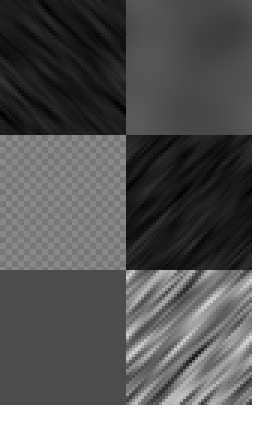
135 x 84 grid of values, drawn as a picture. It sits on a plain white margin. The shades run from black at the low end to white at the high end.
The table splits into 3 rows of 2 panels. Panel 1,1: very low, slanting down to the right, faint in contrast. Panel 1,2: low, smooth, faint in contrast. Panel 2,1: middling, checkered, faint in contrast. Panel 2,2: very low, slanting up to the right, faint in contrast. Panel 3,1: low, flat. Panel 3,2: middling, slanting up to the right, strong in contrast.
